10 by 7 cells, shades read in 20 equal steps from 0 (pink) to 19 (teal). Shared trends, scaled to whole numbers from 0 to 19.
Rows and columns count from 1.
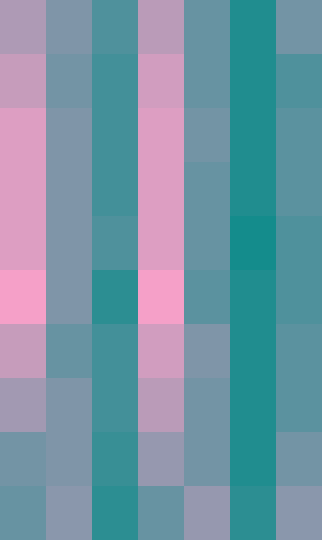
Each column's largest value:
12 12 17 12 13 19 14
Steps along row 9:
down up down up up down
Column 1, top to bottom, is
6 4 2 2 2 0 4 7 11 12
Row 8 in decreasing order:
18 15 13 11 10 7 5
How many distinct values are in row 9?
5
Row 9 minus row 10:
-1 1 -1 -4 3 1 2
